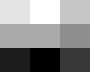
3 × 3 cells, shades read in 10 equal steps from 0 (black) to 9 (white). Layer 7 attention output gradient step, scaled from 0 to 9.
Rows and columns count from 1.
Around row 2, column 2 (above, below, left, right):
9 0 6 5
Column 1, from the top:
8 6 1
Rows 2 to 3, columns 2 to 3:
6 5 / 0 2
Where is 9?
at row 1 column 2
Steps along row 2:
same down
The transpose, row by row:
8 6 1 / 9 6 0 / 7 5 2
